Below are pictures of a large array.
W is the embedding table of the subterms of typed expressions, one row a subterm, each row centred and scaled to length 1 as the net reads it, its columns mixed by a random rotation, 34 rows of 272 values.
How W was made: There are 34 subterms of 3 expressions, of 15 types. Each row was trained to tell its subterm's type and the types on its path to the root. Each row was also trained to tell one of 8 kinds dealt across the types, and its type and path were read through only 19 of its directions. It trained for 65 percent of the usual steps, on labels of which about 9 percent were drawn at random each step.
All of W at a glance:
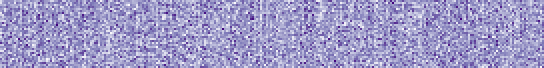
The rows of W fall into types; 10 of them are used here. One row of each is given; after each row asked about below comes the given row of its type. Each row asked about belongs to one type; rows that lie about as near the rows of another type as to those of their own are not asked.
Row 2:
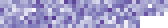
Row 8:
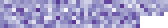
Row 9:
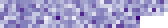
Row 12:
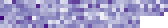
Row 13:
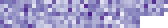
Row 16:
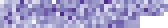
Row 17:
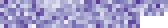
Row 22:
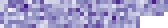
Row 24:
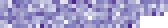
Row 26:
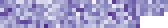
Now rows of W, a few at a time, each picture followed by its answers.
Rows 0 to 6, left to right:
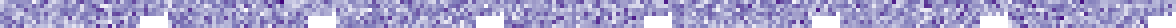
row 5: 24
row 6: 24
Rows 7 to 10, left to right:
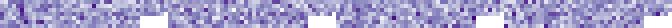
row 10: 16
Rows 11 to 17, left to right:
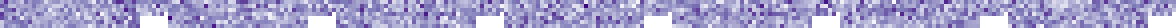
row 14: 17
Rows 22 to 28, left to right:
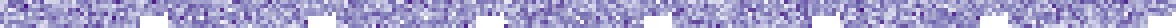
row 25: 16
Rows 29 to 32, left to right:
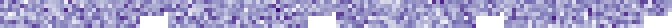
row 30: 2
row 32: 17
